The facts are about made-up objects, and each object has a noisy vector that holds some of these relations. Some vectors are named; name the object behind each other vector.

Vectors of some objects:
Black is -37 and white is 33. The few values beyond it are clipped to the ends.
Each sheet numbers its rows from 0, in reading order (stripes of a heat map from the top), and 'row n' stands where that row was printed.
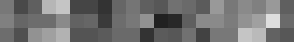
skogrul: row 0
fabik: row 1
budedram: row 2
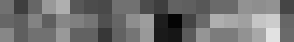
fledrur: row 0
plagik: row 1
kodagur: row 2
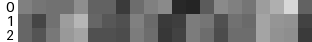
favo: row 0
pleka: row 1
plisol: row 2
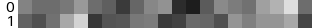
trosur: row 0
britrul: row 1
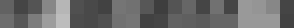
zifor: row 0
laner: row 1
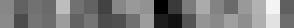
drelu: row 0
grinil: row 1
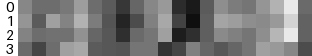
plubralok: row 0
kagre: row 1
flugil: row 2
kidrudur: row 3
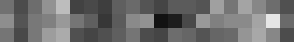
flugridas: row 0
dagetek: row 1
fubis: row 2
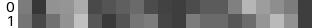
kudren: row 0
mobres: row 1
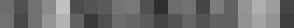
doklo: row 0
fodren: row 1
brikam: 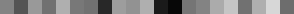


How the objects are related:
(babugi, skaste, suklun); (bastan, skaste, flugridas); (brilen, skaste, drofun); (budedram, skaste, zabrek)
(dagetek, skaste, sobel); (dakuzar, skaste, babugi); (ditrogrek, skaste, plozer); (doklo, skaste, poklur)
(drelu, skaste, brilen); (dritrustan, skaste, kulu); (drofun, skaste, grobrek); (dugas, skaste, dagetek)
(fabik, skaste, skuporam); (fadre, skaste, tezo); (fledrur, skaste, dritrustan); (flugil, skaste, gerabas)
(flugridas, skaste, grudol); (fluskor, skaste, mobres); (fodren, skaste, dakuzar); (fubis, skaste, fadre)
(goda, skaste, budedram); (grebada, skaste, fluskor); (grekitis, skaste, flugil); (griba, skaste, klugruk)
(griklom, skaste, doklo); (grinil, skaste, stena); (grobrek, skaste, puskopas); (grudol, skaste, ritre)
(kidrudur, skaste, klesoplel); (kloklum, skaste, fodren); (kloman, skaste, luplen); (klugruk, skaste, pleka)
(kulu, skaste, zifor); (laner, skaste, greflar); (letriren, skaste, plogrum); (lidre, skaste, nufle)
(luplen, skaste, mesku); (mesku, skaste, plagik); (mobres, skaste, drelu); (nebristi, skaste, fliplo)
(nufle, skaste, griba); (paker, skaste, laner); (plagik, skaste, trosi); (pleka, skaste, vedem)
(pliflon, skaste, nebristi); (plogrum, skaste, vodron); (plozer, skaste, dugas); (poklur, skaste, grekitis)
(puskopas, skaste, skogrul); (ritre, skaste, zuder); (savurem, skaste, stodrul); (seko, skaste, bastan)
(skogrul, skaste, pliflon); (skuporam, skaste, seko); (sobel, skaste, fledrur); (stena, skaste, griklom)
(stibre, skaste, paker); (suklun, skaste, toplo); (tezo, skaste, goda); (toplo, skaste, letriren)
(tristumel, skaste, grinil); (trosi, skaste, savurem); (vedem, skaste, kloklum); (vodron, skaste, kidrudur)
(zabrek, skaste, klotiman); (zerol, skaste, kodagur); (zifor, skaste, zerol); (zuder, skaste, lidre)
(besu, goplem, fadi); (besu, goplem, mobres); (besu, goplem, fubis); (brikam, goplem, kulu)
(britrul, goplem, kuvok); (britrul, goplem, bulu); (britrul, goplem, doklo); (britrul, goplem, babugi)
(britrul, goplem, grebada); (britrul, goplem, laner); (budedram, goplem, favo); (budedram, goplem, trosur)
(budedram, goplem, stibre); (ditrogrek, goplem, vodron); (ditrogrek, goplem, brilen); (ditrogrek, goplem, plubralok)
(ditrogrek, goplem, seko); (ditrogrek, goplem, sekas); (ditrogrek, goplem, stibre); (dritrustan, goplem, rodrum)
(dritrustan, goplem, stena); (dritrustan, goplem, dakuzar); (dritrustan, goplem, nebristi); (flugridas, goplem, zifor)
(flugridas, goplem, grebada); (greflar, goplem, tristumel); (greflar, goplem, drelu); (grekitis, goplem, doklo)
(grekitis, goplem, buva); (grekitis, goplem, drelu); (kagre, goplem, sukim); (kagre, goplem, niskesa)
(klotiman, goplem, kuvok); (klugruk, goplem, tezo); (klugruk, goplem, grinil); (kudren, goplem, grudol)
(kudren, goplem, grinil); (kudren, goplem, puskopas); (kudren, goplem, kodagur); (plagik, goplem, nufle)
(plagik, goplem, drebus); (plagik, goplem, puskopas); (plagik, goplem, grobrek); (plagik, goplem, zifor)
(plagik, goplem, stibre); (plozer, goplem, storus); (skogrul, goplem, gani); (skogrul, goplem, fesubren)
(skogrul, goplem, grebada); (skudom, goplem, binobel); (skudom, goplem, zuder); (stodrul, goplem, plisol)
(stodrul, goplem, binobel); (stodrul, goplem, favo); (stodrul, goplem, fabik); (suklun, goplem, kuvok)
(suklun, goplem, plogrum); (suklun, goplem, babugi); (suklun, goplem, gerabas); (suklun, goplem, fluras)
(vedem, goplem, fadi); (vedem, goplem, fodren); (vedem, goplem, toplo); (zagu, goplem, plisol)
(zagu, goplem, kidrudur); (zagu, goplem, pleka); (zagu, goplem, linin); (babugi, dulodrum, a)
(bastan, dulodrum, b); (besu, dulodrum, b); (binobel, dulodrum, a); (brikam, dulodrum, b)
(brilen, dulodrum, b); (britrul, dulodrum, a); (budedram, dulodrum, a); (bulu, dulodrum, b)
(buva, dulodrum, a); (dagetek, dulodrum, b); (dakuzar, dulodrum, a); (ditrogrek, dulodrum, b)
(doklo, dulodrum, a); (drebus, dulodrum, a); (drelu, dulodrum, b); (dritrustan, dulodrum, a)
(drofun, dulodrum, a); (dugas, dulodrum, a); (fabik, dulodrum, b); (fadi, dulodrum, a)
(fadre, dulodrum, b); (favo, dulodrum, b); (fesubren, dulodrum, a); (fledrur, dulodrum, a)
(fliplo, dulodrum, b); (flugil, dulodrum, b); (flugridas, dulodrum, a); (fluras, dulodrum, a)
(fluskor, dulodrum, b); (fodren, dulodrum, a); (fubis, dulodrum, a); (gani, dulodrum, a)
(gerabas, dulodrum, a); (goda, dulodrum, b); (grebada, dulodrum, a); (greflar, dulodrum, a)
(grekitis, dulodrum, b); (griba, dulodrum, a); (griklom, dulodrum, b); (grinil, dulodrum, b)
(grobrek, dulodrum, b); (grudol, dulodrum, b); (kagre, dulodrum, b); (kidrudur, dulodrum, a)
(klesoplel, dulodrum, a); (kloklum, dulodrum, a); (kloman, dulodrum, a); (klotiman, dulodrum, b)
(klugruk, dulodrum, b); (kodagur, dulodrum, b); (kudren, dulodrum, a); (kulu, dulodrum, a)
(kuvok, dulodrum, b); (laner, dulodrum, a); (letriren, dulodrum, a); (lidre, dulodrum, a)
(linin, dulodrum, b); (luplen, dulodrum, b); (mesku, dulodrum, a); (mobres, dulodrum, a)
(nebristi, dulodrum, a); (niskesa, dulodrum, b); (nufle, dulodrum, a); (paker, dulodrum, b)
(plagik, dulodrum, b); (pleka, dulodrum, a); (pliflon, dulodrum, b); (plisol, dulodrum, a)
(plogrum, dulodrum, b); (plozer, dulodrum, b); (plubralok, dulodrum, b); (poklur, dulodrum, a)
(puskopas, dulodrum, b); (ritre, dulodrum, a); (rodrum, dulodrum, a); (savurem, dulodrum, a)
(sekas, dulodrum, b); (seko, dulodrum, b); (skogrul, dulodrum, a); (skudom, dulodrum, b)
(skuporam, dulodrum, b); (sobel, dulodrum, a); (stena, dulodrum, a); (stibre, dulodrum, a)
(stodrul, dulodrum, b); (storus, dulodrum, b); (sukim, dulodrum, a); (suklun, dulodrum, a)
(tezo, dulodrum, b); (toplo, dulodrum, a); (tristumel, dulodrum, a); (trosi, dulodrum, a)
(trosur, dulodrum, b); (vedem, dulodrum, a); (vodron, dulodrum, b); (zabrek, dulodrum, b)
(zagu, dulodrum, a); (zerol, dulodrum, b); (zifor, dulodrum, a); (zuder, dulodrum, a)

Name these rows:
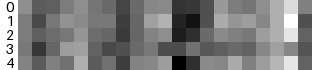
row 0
vodron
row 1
plozer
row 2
linin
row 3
toplo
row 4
grekitis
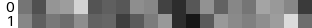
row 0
greflar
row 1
grudol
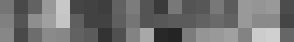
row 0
grebada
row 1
sukim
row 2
besu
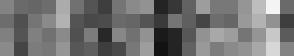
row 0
brilen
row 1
poklur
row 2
skudom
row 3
tezo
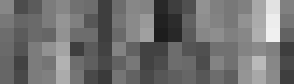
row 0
plogrum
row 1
grobrek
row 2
luplen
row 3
binobel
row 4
stena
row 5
dakuzar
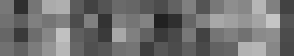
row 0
vedem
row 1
stodrul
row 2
kulu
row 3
stibre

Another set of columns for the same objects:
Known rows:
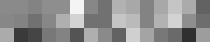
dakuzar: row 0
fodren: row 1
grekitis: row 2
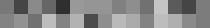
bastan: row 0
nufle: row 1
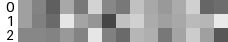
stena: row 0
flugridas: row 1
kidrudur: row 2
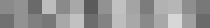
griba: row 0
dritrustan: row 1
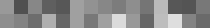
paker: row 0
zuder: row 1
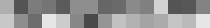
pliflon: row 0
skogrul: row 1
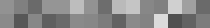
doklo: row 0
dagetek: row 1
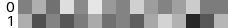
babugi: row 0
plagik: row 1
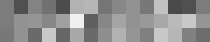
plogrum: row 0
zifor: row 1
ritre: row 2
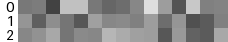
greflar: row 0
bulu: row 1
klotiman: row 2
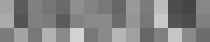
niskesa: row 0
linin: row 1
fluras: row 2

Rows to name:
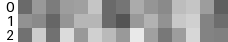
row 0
fledrur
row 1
mobres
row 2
suklun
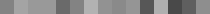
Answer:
kuvok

